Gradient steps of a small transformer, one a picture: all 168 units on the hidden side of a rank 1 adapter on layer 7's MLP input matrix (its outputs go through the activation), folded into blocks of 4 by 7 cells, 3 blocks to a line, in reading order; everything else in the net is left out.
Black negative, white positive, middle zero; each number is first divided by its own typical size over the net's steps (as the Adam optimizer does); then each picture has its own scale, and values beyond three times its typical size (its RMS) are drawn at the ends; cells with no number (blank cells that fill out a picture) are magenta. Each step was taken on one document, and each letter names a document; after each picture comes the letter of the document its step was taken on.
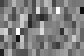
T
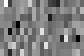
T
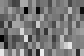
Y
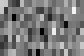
Y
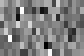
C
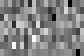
Y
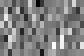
C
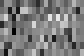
C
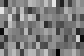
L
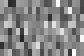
L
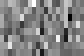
T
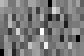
T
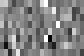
C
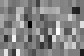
C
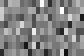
L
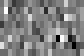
C
